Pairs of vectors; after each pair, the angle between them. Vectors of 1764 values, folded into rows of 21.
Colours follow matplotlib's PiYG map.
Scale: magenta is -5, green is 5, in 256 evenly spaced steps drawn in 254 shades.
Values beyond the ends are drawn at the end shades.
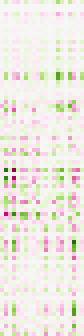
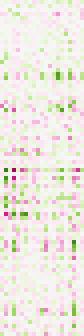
nearly parallel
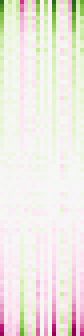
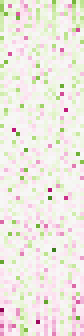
partly aligned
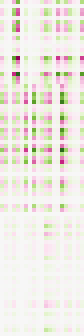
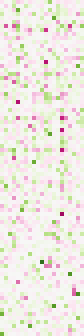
partly opposed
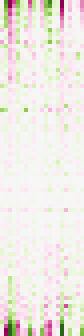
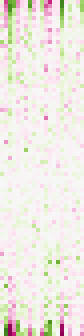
nearly opposite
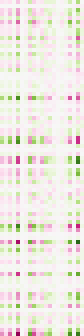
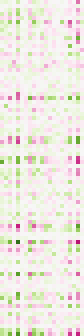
nearly opposite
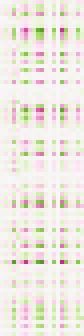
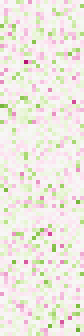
partly aligned
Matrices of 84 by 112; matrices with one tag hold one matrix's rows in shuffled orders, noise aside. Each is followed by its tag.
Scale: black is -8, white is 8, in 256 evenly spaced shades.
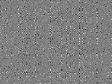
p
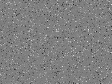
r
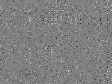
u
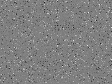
r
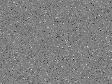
r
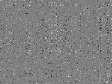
u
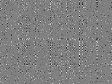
p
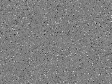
r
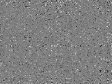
u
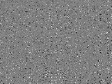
u
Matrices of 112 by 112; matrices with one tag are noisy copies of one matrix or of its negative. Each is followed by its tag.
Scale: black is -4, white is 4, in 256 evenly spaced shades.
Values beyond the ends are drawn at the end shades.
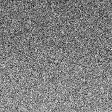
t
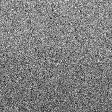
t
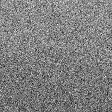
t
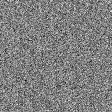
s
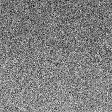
t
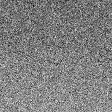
t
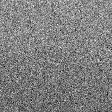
t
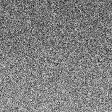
t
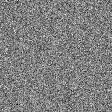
s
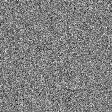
s
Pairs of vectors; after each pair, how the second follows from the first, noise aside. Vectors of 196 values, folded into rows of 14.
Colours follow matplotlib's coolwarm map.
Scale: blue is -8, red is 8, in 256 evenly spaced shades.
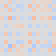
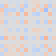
reversed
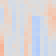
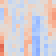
scaled up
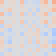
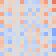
scaled up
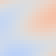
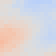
reversed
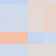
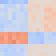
scaled up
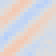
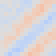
reversed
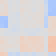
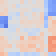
scaled up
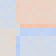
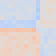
reversed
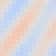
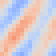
scaled up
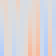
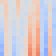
scaled up
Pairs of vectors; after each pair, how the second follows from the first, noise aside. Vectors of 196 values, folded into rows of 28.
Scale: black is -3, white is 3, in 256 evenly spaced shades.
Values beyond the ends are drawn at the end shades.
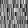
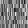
negated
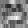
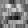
negated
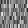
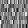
reversed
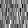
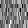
copied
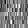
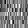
copied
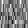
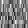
copied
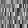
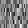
negated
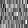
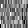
reversed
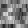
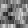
negated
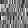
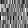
copied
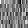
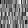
negated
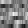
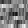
negated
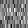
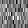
reversed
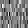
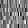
reversed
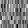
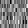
reversed
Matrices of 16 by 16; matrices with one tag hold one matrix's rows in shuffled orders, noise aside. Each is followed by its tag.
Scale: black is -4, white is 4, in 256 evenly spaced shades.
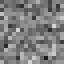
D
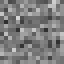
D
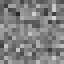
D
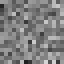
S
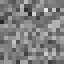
S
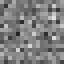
D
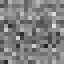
D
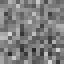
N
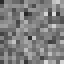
S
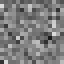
D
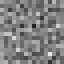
N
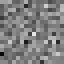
S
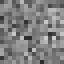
S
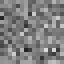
S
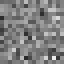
S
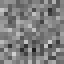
N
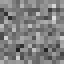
D
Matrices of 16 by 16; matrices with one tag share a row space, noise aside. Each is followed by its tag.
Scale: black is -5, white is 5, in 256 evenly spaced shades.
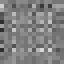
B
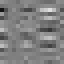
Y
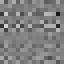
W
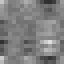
Y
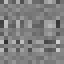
W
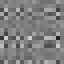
W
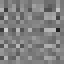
W
